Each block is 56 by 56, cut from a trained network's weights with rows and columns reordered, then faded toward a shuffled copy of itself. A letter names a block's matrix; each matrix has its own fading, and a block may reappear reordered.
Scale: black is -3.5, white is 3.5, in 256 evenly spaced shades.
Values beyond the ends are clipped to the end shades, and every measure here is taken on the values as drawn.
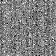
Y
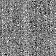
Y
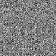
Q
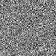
Q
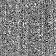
Y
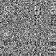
Q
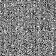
Y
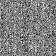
Y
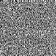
Q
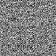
Q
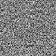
Q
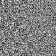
Q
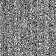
Y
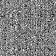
Y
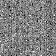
Y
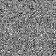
Q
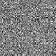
Q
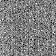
Y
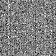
Y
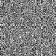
Q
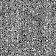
Y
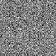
Q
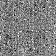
Y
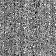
Y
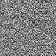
Q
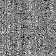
Y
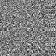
Q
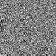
Q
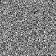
Q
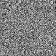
Q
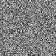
Q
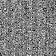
Y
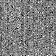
Y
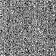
Y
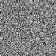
Q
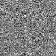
Q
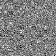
Q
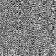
Q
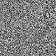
Q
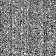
Y
